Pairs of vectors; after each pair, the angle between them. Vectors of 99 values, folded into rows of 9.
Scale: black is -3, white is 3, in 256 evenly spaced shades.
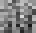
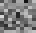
orthogonal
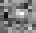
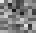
partly opposed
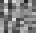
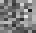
orthogonal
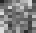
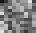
nearly parallel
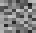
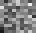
partly opposed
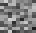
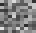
partly aligned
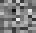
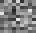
nearly parallel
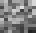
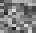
orthogonal
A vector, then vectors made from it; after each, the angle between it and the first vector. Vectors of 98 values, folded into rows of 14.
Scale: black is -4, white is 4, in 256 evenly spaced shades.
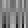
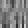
nearly parallel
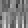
nearly opposite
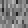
orthogonal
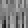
nearly parallel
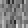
partly opposed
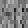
orthogonal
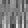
nearly opposite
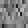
orthogonal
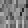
partly opposed
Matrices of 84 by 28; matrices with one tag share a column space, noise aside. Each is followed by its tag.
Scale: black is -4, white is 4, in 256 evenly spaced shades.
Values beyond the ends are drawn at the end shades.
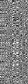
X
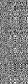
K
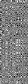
X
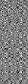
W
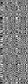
K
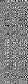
X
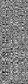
W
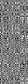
K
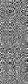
W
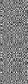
W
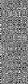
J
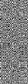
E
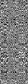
W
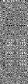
X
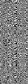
X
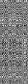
X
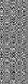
W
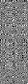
X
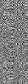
E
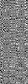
E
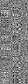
J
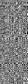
K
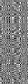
K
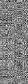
X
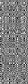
K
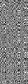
W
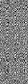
W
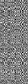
W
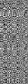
J
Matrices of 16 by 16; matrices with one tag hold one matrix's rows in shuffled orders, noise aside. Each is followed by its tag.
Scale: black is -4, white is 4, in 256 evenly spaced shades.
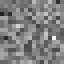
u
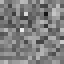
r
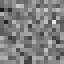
u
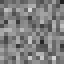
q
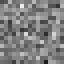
r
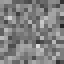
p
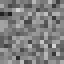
u
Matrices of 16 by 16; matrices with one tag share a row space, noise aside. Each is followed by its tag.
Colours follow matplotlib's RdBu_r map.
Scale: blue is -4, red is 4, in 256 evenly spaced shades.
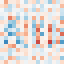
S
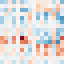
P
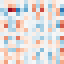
S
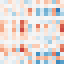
P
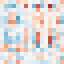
S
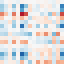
P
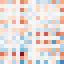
P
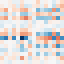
P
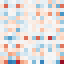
S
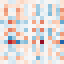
S
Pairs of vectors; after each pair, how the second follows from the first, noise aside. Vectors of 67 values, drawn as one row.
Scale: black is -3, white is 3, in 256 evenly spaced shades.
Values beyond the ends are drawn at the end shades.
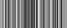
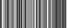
wrapped around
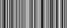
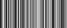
wrapped around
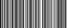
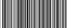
wrapped around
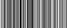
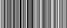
copied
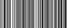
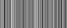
shrunk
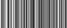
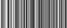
copied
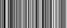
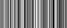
wrapped around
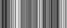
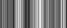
wrapped around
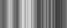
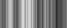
copied
